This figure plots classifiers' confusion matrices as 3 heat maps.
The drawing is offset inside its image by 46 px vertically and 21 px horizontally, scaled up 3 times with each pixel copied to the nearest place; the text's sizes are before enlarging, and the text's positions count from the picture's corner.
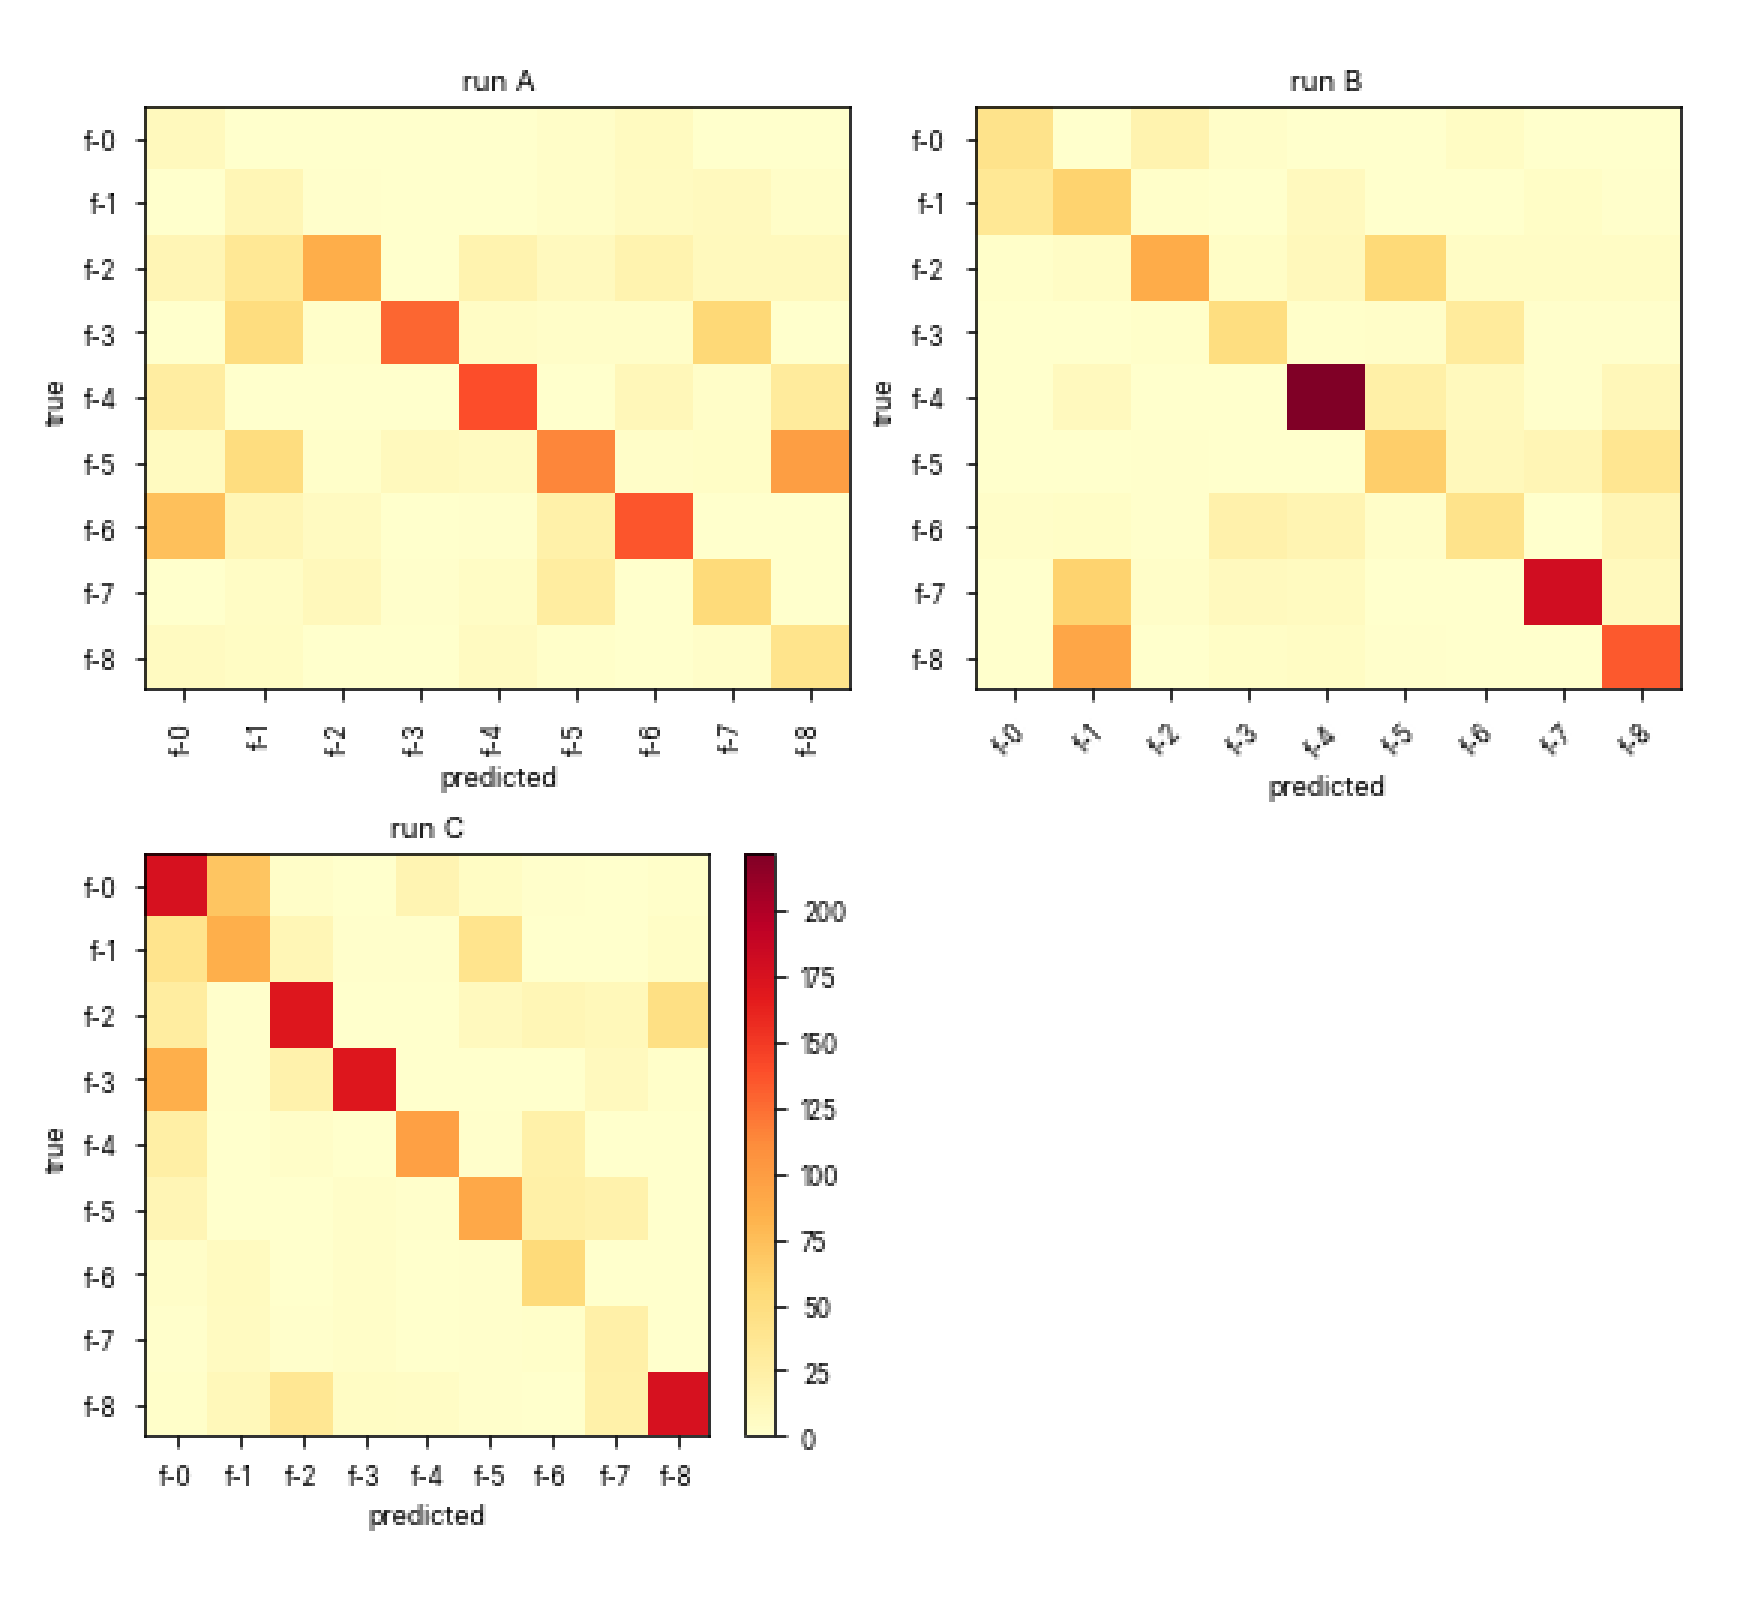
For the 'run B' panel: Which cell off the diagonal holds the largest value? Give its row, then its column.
f-8, f-1
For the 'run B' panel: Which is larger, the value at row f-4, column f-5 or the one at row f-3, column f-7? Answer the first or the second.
the first
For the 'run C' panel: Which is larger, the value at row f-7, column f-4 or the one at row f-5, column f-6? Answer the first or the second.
the second
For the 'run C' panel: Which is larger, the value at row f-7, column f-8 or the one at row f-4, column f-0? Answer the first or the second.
the second
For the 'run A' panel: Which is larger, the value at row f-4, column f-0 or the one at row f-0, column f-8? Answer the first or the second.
the first
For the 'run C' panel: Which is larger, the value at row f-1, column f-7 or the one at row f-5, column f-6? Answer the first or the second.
the second
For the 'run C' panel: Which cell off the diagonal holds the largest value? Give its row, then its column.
f-3, f-0
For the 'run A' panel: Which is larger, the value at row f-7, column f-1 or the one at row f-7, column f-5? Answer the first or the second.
the second
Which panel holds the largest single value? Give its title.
run B
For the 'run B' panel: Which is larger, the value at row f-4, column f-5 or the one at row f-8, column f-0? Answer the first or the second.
the first
